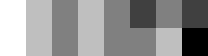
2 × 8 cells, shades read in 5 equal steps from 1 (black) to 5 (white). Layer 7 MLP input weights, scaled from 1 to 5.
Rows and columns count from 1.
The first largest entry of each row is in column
1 1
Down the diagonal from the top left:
5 4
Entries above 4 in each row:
1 1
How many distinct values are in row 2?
4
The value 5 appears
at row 1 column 1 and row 2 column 1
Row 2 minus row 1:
0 0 0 0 0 1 1 -1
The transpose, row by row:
5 5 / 4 4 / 3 3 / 4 4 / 3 3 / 2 3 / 3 4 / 2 1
